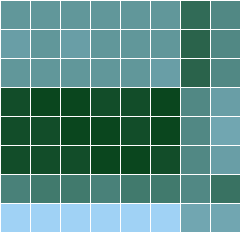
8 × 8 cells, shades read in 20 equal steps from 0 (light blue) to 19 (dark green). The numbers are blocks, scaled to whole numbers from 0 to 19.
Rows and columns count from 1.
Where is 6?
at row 5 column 8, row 8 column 7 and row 8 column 8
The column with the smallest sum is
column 8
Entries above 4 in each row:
8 8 8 8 8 8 8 2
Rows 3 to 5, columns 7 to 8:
15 10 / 10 7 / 10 6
